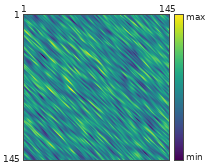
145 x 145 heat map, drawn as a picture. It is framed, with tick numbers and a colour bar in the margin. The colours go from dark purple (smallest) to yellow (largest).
The values follow a bell shape. There is no seam. The grain runs diagonally down to the right. On average the colour sits 50% of the way up the scale.
